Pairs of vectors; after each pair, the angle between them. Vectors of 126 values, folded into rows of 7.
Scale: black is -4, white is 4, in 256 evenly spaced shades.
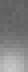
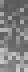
partly aligned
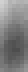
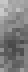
nearly parallel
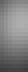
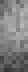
nearly parallel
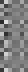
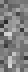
partly opposed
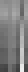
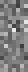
orthogonal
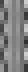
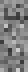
orthogonal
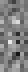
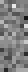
orthogonal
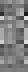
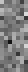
partly opposed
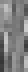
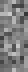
partly aligned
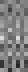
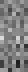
nearly parallel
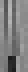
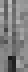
nearly parallel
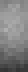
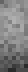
nearly parallel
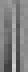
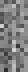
partly aligned
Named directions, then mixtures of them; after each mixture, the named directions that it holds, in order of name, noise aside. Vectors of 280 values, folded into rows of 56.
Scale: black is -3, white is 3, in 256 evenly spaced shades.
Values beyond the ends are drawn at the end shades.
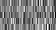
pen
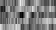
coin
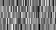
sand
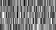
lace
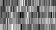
coin, sand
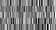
pen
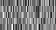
lace, sand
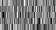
lace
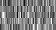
lace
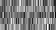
coin, pen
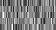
lace, sand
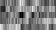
coin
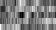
coin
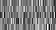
pen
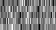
coin, sand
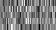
coin, sand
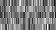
coin, pen
